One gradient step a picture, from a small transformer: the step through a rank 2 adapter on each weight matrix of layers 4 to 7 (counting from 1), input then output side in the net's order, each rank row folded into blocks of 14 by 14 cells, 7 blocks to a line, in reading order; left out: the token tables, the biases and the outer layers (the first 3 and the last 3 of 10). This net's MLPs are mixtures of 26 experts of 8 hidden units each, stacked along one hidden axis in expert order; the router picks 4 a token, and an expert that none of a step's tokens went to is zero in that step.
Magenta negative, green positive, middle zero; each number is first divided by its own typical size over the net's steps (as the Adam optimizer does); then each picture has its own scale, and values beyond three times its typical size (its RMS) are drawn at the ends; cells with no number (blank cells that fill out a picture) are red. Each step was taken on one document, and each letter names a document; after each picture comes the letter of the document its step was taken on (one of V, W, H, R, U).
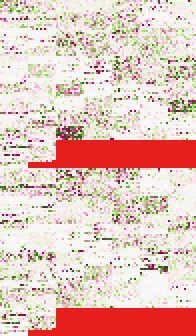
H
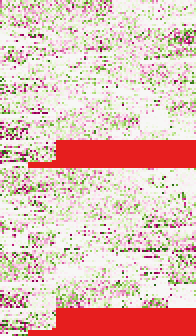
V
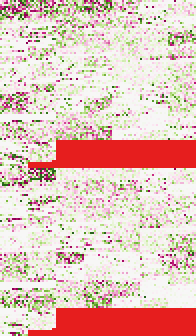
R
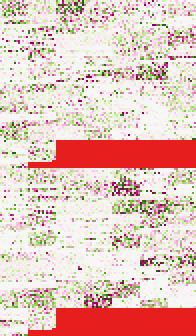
R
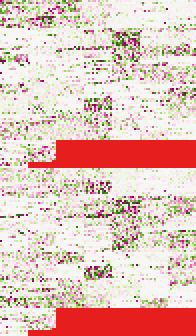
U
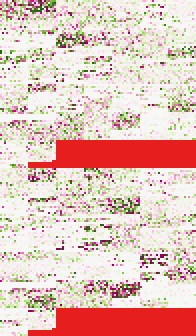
R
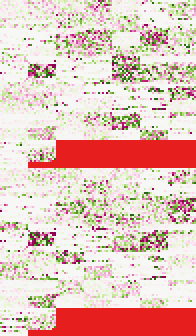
U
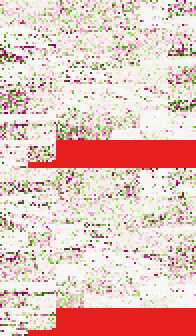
V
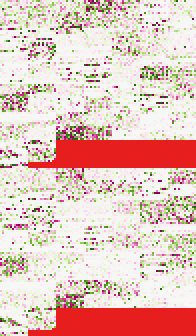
R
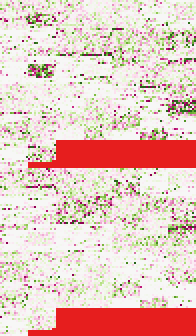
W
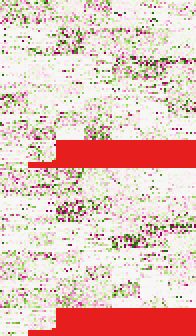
W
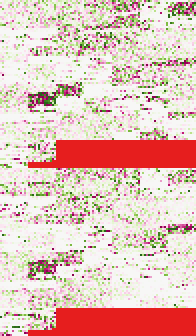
H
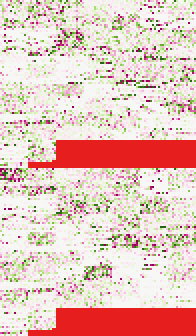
W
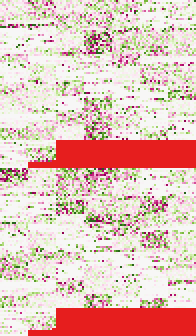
U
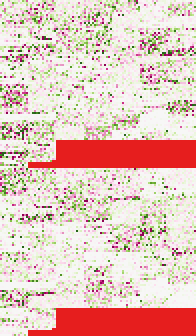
V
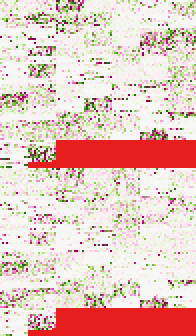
W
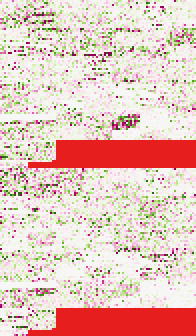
V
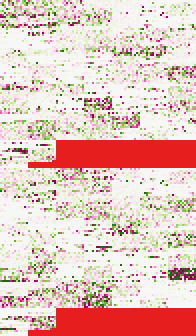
U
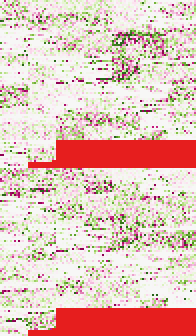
U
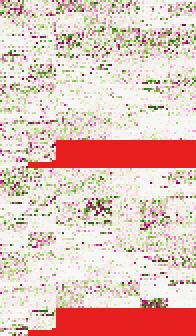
V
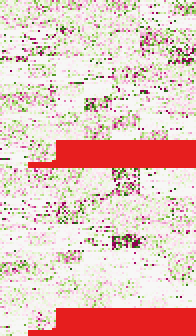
W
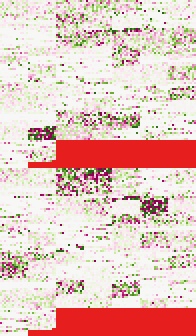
U
